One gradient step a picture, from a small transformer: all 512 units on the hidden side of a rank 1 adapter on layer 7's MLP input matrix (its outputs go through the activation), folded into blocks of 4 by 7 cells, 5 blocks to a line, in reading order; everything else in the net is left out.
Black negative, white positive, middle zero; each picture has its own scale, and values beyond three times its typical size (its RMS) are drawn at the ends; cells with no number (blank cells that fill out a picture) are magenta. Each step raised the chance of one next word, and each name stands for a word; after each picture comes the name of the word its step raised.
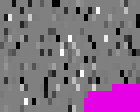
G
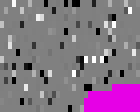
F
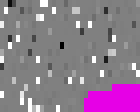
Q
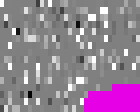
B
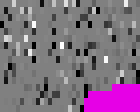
Q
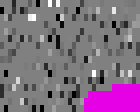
F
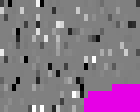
F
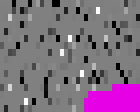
G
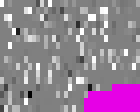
B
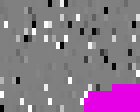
Q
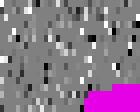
B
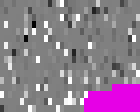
Q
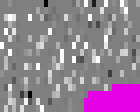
B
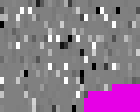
G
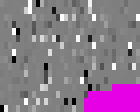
B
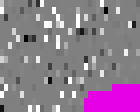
Q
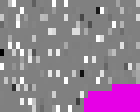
G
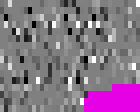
Q
